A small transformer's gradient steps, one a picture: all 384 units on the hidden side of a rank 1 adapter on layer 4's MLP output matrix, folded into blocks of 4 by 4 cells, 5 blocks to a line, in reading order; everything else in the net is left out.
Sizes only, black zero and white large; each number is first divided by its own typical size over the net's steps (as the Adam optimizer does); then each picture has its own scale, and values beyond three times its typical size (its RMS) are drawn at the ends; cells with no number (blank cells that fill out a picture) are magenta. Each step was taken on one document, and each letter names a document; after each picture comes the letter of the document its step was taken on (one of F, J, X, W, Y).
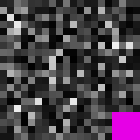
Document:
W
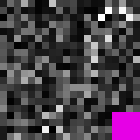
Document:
W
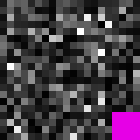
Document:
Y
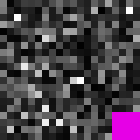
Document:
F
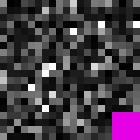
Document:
F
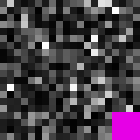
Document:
W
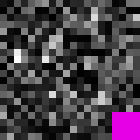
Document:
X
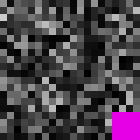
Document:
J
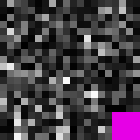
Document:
W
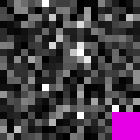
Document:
X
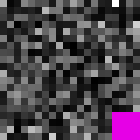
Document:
F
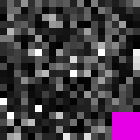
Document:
W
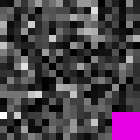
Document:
X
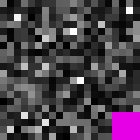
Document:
F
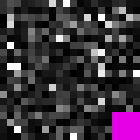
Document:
Y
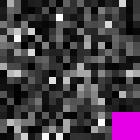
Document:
W
